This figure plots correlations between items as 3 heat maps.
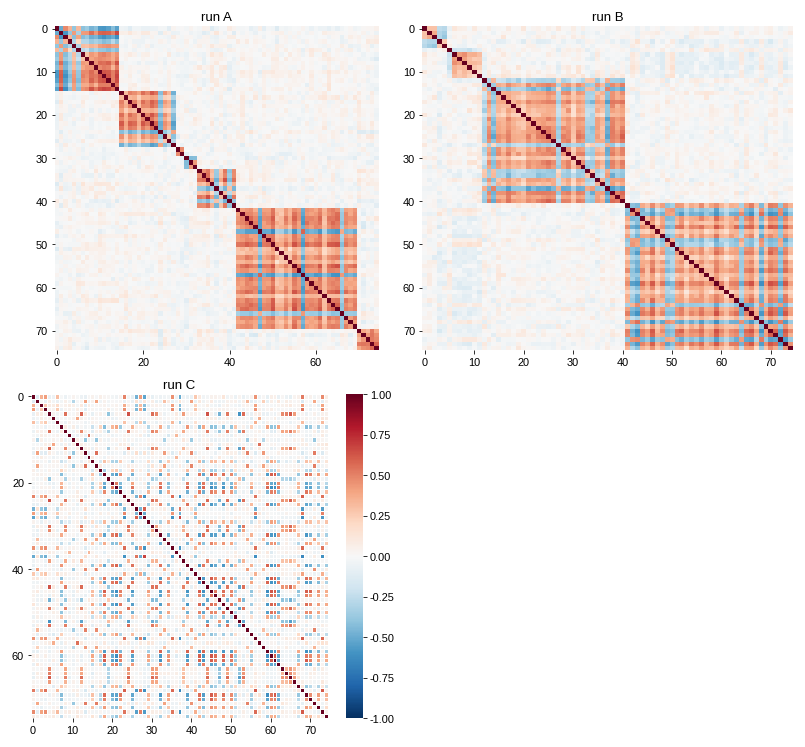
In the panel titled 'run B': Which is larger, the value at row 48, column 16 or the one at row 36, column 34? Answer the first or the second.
the first
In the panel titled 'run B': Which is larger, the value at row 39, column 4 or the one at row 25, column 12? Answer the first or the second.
the first
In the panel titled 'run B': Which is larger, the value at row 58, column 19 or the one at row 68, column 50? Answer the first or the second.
the second
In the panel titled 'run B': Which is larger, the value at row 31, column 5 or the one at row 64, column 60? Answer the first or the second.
the first
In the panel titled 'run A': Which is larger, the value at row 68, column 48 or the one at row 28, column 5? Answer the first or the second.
the first
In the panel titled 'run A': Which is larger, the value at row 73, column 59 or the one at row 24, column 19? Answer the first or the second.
the first
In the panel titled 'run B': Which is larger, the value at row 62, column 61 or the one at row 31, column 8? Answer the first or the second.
the first
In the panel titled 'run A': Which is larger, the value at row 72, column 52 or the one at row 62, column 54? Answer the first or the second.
the second
